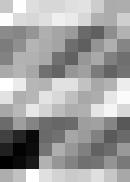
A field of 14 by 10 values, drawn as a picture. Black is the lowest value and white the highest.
Horizontal stripes repeat 2 times down the table. The bottom left is the ninth with the lowest average. On average the colour sits 60% of the way up the scale. In the bottom left lies a patch that is lower than the rest. The bottom left is the roughest part.
